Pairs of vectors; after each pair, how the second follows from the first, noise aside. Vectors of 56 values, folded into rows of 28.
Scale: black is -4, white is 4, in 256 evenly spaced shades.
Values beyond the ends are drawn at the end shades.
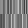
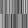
negated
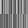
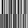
scaled up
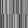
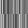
negated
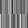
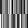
scaled up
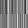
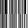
scaled up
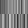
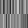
reversed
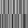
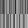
reversed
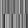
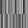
reversed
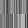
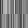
reversed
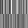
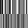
scaled up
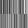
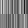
negated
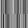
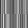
negated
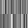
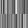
reversed
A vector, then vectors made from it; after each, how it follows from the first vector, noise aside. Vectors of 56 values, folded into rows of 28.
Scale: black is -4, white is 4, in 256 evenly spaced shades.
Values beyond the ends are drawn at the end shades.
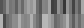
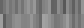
shrunk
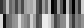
scaled up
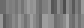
shrunk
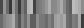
wrapped around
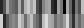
scaled up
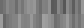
shrunk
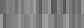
shrunk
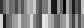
scaled up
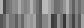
wrapped around
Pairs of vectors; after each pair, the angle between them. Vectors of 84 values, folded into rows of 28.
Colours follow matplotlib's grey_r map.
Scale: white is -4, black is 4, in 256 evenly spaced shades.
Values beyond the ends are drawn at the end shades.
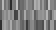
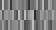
partly aligned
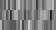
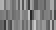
orthogonal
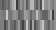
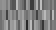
nearly opposite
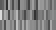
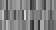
orthogonal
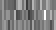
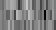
nearly opposite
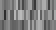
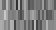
partly opposed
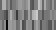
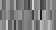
partly opposed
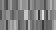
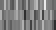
partly opposed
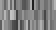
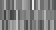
nearly opposite
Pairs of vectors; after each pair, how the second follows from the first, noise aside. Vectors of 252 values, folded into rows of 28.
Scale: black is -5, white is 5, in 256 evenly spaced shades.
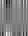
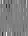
partly zeroed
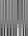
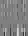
partly zeroed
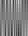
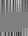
partly zeroed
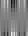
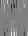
partly zeroed
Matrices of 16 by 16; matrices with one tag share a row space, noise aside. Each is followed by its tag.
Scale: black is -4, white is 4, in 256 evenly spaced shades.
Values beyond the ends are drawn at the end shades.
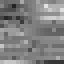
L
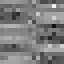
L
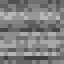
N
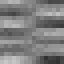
L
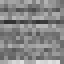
N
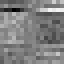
L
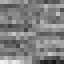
L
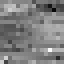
L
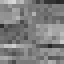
L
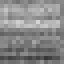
N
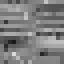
L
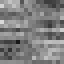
L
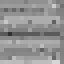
N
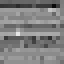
N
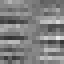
L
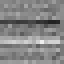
N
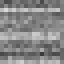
N
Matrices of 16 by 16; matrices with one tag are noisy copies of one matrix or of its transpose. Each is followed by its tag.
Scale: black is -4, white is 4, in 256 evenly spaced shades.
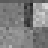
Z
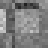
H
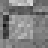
H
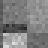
Z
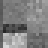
Z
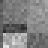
Z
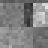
Z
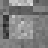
H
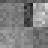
Z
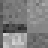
Z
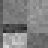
Z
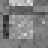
H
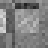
H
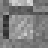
H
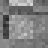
H
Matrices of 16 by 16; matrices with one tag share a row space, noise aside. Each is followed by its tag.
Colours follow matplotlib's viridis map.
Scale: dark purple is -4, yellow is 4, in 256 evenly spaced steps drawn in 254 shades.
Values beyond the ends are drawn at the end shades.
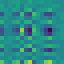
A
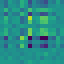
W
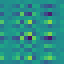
A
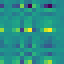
A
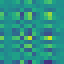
A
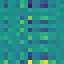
W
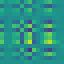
A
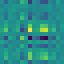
W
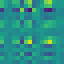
A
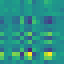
A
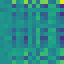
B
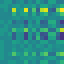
B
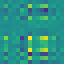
W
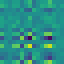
A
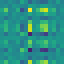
W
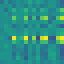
B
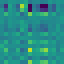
W
